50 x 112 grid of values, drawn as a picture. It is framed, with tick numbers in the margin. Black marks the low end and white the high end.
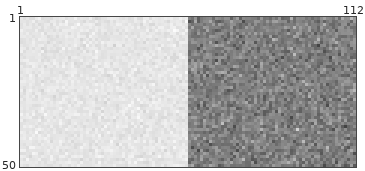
It is made of 1 by 2 panels. Panel 1,1: very high, fine-grained, faint in contrast. Panel 1,2: middling, fine-grained.
